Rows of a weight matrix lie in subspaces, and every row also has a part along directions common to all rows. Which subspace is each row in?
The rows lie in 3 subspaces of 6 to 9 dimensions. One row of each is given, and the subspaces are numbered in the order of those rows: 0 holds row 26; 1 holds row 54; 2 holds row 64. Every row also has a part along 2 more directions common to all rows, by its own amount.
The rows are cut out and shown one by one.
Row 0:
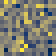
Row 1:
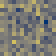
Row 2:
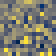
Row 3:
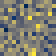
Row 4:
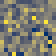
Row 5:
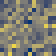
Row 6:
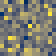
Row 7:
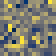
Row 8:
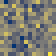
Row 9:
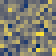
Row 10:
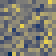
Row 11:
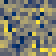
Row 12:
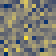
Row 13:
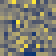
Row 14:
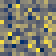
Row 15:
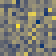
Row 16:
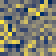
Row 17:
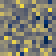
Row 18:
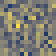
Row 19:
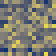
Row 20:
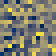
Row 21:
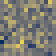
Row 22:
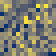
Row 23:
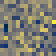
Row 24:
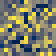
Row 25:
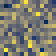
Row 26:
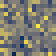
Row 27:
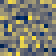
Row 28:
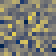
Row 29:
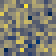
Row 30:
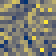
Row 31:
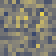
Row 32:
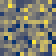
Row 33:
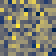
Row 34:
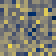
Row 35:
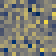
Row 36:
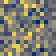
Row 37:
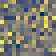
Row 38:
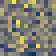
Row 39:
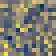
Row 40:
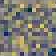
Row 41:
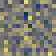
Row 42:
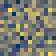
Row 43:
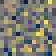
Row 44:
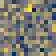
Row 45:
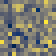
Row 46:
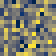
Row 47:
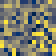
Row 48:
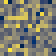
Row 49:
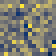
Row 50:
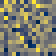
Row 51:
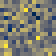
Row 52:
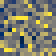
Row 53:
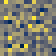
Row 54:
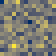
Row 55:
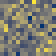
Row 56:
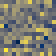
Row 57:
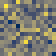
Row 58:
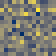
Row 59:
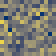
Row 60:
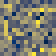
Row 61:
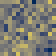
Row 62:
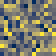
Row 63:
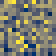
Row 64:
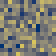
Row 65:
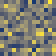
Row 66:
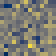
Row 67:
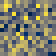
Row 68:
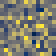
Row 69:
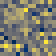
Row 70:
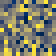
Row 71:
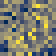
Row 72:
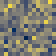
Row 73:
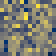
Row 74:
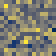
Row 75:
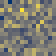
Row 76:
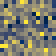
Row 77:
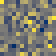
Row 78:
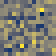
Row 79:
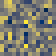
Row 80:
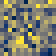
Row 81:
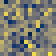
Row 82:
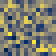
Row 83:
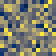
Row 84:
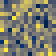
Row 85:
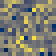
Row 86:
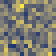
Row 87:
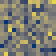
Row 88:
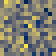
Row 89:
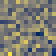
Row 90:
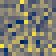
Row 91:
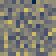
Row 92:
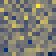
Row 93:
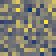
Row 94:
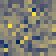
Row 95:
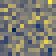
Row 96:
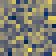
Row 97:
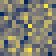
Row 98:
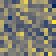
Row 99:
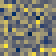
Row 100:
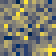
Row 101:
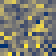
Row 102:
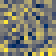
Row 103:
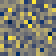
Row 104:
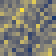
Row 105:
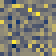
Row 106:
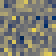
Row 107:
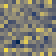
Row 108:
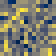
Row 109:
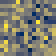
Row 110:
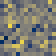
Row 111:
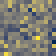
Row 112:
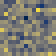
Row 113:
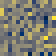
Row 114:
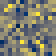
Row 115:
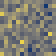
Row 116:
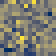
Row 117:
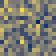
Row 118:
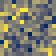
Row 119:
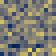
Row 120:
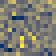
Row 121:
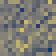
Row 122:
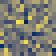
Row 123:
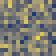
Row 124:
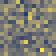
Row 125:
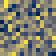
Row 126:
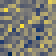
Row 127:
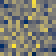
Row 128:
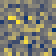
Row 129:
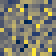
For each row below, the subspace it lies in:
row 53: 2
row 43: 1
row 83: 1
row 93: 0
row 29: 2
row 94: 0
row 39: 0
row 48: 2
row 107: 1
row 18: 1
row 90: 0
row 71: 1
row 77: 1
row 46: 2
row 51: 0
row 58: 2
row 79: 2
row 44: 0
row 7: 0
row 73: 2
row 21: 0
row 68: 2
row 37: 0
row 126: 0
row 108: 2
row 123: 0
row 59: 0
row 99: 0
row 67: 1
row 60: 0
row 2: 1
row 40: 0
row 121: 2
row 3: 2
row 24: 0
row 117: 2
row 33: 2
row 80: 0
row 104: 2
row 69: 0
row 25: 0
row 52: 2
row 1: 0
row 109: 1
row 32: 0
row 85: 0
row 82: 2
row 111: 0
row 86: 0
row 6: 2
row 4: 1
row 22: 1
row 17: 0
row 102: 1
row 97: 2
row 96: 1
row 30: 0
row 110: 0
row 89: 1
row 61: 2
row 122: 0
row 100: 2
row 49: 0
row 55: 2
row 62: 1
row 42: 1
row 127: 1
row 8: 0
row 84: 1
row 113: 1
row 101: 0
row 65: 1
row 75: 2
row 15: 1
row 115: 2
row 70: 2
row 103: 2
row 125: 1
